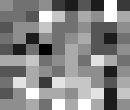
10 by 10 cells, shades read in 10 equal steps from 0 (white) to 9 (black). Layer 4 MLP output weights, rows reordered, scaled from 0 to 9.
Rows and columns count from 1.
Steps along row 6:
same down up down down up down up up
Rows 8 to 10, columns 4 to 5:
7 1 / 3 3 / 5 0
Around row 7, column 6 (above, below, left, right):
3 2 5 4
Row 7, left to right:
6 6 3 4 5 3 4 4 8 4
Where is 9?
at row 5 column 4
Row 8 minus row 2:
0 -4 -3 7 -1 -3 -1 0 6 0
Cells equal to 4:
23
